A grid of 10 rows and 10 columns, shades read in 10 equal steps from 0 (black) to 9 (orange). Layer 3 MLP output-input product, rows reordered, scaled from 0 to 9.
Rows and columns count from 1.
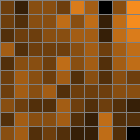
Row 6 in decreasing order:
6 6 5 5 5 4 4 4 3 3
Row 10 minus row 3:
2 2 -1 -1 -2 -4 -4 5 -4 -8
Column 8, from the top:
0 2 2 4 3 3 4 4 7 7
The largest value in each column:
6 6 5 6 7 8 7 7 7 9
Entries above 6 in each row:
2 4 2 1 2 0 0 0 1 1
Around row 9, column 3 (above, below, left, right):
3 3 6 5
